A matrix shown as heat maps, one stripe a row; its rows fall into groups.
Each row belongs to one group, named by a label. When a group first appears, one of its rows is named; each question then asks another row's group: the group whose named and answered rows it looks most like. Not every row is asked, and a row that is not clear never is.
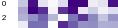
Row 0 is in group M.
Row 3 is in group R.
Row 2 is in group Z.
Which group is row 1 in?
R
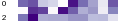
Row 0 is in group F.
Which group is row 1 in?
R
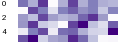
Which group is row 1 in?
R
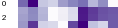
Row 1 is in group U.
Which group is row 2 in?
U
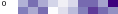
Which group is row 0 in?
U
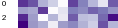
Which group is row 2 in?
F
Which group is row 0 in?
F
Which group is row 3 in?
F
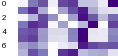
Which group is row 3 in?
U
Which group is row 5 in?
M
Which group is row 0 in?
R
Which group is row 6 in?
U
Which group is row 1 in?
M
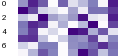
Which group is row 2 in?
Z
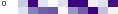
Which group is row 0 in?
M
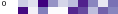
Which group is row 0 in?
Z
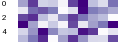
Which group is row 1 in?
Z
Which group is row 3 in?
F
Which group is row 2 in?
M
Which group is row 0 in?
M
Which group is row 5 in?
R
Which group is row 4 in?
Z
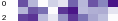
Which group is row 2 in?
M
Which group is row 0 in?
F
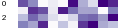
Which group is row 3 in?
U
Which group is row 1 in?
R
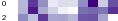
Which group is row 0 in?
U
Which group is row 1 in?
U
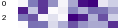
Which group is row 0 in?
Z
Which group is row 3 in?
R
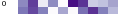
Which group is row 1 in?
U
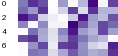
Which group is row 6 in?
R
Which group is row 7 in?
R
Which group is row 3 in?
F
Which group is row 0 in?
U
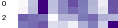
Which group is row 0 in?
R
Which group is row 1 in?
R
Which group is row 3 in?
U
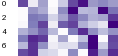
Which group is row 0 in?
F
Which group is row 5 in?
U
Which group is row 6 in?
U
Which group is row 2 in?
R
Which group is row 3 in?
R
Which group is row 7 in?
F
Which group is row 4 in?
Z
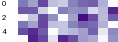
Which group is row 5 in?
R
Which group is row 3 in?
Z
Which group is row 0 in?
Z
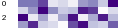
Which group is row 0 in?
U
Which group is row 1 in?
Z
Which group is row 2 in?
F
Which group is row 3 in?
M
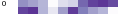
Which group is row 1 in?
M
